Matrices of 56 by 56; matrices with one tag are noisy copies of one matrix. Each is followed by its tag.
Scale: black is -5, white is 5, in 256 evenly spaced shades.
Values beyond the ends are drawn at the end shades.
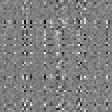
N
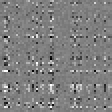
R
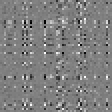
N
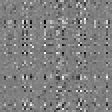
N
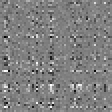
R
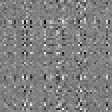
N
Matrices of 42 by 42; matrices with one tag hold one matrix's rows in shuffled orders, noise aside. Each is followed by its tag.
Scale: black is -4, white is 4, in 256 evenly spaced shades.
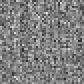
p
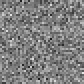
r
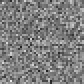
r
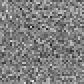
r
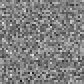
r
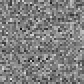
r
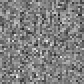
p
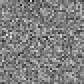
r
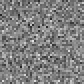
r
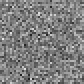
r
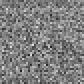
r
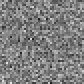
r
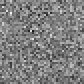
r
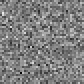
r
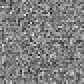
r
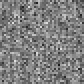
p
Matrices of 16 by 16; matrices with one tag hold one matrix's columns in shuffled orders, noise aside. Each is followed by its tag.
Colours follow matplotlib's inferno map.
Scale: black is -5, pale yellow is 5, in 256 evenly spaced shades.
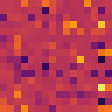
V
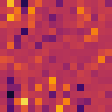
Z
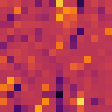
Z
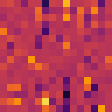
Z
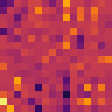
Z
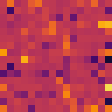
V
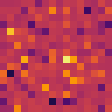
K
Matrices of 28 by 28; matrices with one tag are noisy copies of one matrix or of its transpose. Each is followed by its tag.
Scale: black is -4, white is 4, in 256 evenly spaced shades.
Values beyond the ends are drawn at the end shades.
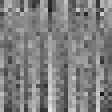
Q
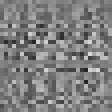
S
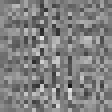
S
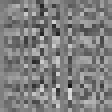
S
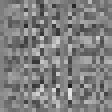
S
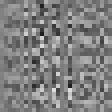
S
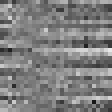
Q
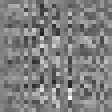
S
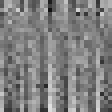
Q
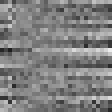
Q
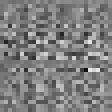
S
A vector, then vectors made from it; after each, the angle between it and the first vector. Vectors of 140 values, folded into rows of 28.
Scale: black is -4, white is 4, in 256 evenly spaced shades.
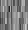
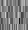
partly aligned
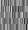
partly opposed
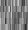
nearly opposite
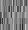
partly aligned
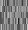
orthogonal
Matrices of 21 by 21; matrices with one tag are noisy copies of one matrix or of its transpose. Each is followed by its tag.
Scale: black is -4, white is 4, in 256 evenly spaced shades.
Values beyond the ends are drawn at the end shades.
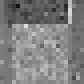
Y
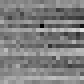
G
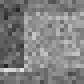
Y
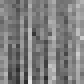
G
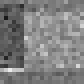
Y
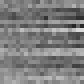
G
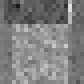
Y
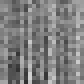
G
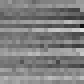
G
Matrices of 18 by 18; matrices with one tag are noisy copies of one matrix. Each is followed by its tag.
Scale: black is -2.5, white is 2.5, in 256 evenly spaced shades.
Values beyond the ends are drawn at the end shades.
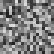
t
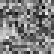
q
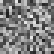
t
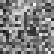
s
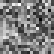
q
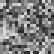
q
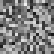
t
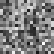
s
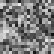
q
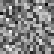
t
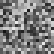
s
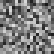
t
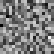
t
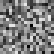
t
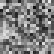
q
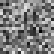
s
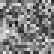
q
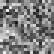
q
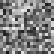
s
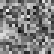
q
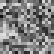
q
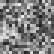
q
